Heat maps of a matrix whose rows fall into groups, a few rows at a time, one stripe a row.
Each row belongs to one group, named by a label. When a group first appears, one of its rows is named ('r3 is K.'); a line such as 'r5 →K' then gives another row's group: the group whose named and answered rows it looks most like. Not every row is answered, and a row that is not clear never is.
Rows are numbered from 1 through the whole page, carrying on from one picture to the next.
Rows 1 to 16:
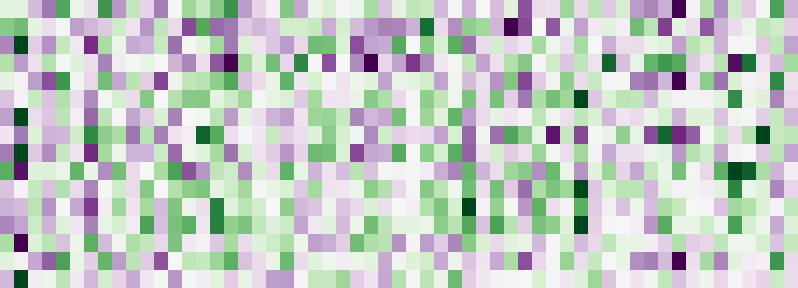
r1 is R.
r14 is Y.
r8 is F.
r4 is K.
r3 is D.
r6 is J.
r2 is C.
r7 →D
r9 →D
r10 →Y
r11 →J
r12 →J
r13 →J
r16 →D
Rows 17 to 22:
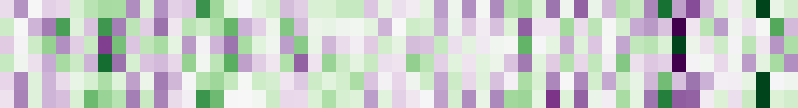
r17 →F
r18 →R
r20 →R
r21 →F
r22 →F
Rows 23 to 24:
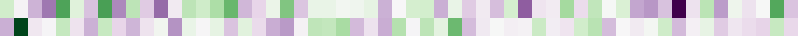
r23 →R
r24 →D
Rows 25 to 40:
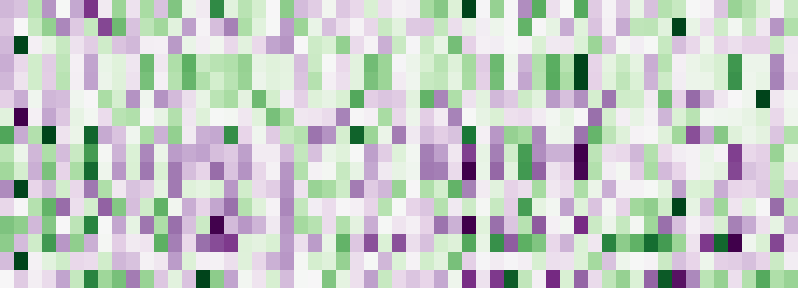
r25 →J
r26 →K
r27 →D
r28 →J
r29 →J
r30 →F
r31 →Y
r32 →Y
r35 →D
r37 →C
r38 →K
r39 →D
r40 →F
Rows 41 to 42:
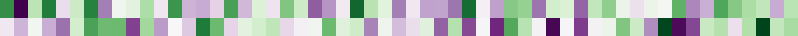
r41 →Y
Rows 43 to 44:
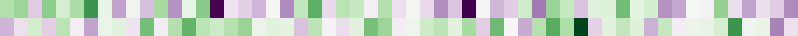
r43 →C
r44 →J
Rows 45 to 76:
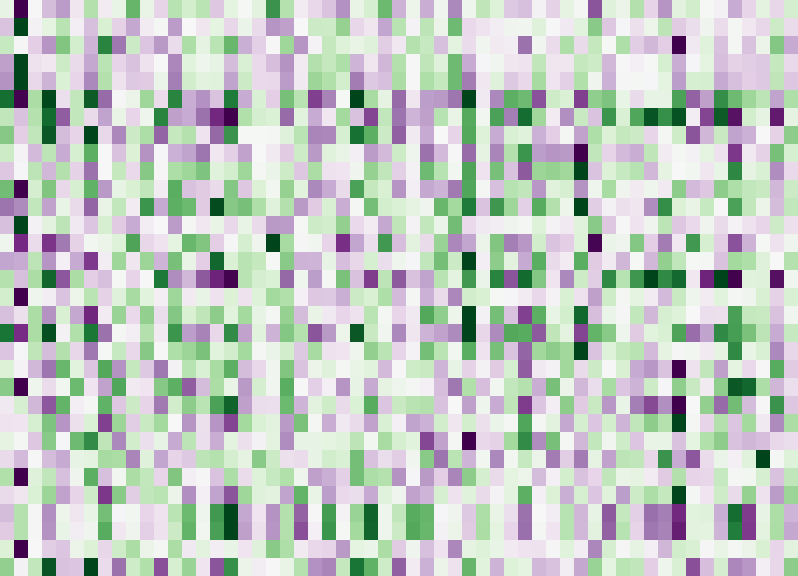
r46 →D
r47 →R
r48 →D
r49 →D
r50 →Y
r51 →K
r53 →C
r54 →J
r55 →Y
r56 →J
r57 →D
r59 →J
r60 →K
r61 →Y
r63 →Y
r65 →R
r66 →Y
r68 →K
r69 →C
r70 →F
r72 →K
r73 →R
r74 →R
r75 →Y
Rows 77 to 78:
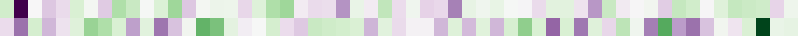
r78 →F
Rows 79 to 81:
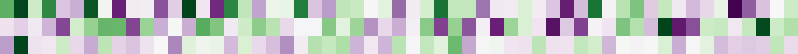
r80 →F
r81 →D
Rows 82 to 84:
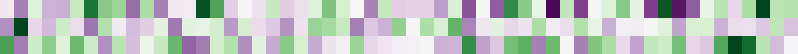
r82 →F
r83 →D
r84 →Y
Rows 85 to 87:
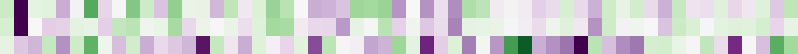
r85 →Y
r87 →C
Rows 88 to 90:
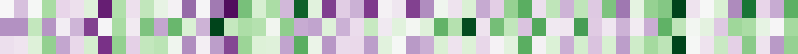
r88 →K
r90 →K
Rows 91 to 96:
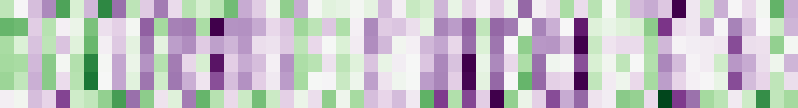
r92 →C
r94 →C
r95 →C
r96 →F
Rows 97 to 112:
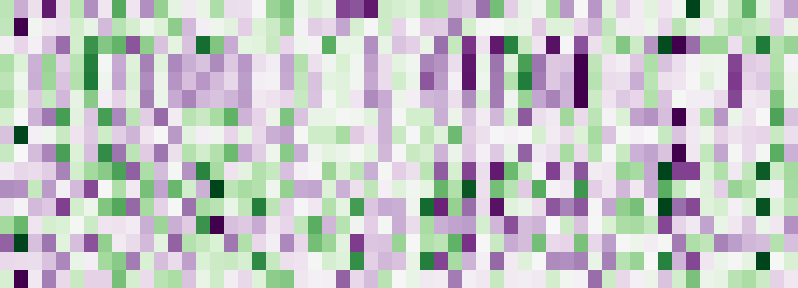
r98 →Y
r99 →F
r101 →C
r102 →C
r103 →R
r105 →R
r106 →F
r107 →J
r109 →C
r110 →D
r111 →F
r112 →Y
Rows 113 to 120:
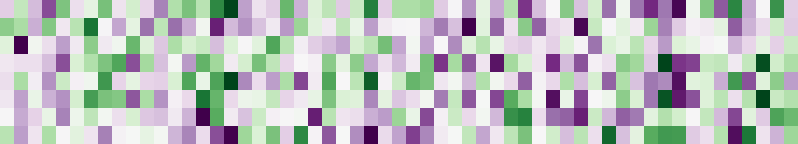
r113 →R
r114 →C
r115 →Y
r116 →F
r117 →R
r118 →F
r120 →K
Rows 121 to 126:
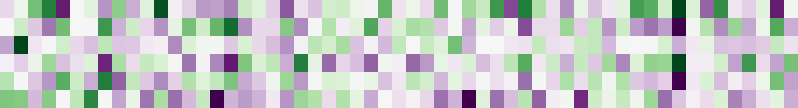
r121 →K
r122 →R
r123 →D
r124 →K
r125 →R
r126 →C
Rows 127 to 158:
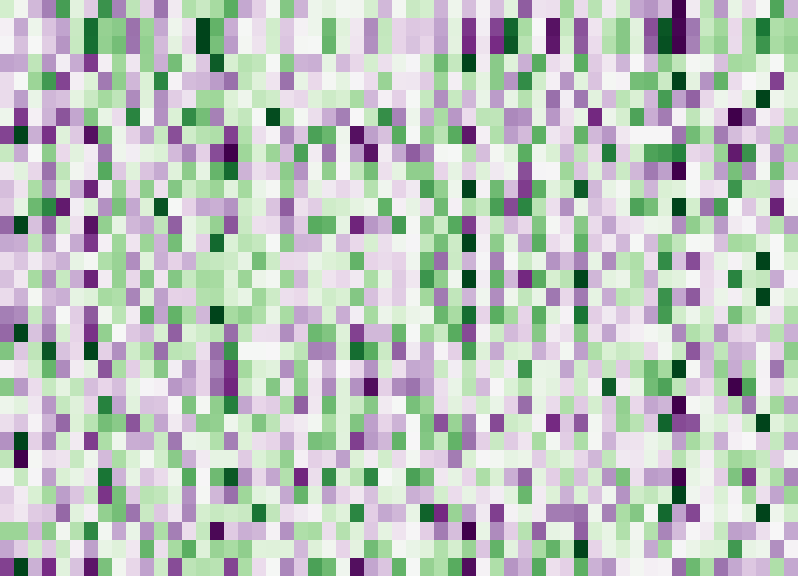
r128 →F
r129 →F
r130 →J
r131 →K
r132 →F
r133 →Y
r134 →D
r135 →K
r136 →R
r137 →J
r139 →D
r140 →J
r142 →J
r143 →F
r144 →J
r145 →D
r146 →Y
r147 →K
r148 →K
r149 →R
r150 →F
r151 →D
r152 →Y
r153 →R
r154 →K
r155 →F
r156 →C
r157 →J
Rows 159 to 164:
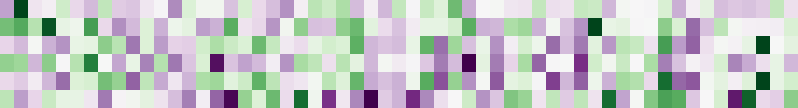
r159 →D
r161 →F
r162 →C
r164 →K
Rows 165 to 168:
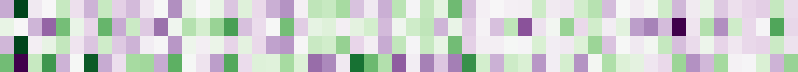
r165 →D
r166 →R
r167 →D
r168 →Y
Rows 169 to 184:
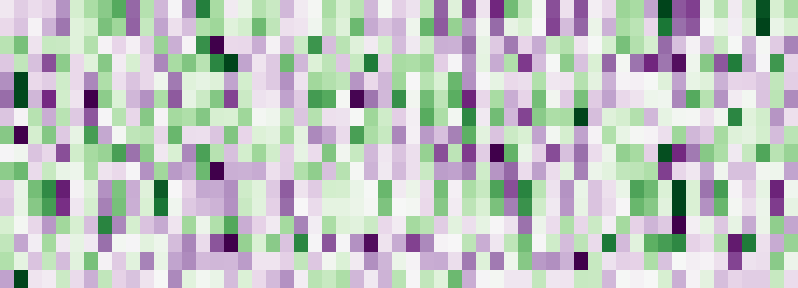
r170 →F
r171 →C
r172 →R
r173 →D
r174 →D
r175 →J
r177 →F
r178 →C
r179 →K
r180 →K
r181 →R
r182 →K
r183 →C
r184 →D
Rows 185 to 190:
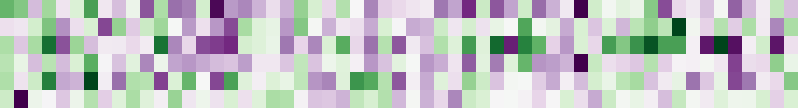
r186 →K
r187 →K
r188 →C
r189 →Y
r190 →Y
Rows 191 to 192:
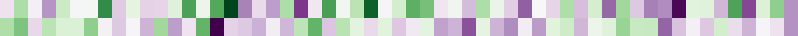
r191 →R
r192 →C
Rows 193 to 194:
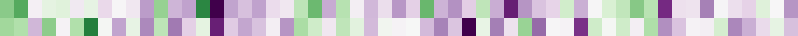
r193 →C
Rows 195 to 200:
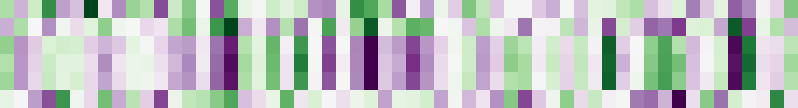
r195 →Y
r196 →R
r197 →K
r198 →K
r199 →K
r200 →R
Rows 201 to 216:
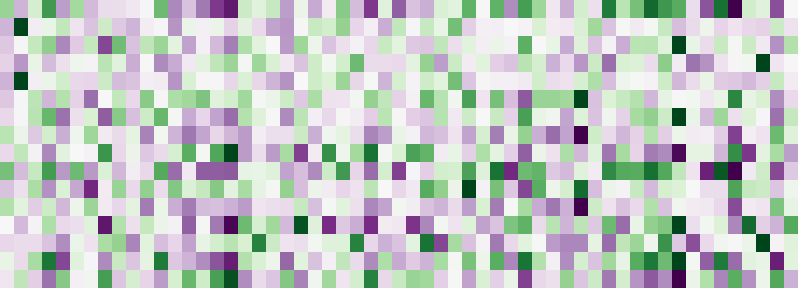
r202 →D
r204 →F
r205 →D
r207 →K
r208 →C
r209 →R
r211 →J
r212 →C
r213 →K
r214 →F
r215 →K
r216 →R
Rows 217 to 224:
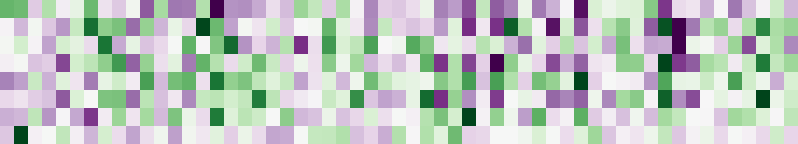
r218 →F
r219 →R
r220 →F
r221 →J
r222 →F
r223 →J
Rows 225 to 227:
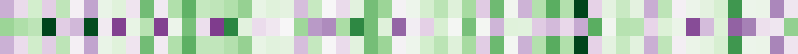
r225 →J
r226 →Y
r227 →J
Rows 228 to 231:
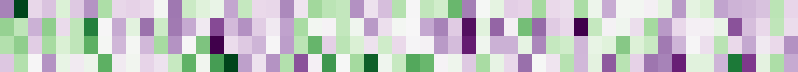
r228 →D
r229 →C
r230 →C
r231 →R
